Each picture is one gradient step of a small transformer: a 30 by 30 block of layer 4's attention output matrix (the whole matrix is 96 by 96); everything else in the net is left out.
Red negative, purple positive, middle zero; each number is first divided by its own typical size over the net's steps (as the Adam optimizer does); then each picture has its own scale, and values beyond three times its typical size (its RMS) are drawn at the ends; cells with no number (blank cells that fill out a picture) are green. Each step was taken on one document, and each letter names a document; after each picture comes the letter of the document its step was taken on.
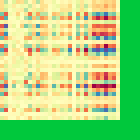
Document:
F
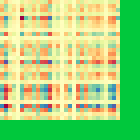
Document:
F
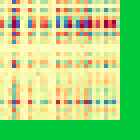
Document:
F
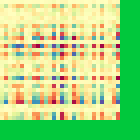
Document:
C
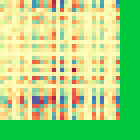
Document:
C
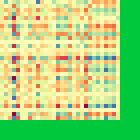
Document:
F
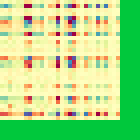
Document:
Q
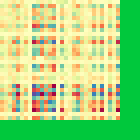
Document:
C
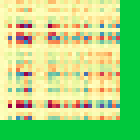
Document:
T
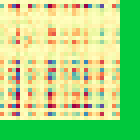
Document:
T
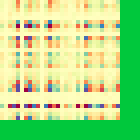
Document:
T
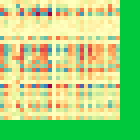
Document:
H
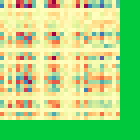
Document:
T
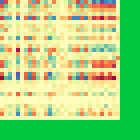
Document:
F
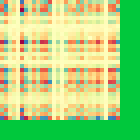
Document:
H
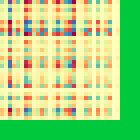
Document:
Q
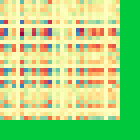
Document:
H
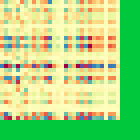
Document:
H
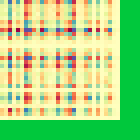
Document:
Q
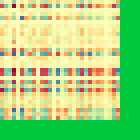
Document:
H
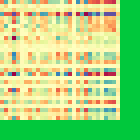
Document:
F
